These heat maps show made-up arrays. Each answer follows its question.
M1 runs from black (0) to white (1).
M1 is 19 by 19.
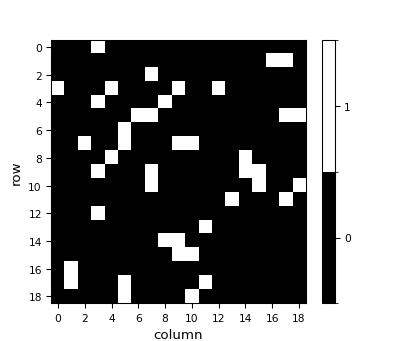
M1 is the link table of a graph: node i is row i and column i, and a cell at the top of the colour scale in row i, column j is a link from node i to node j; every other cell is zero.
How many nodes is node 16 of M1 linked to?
1
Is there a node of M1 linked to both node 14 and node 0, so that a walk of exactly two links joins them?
no
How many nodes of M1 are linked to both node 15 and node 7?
2
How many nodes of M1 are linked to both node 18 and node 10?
0
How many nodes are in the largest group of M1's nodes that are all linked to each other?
2
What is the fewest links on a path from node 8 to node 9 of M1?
2
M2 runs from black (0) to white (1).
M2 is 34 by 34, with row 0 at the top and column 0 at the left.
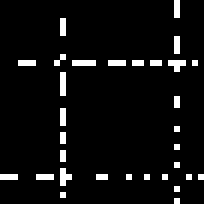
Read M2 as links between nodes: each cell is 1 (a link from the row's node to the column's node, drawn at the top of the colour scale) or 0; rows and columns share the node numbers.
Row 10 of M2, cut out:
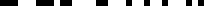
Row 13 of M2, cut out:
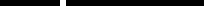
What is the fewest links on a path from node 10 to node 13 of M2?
1
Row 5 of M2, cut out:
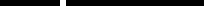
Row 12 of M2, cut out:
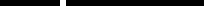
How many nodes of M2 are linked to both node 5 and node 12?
1
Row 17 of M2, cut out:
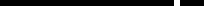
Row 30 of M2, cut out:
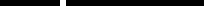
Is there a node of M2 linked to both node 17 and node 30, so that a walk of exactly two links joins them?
no
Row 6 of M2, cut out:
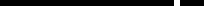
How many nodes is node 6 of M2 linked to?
1
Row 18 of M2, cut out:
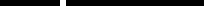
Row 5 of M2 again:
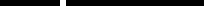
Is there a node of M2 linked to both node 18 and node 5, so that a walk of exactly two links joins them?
yes
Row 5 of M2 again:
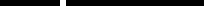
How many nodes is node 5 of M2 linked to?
1
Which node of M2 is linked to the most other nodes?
node 10
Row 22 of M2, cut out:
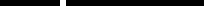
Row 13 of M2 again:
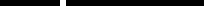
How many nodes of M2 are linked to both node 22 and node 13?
1
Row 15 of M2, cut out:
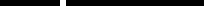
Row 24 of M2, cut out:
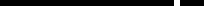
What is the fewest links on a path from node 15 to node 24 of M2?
3
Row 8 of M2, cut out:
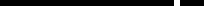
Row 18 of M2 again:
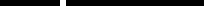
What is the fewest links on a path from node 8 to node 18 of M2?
3
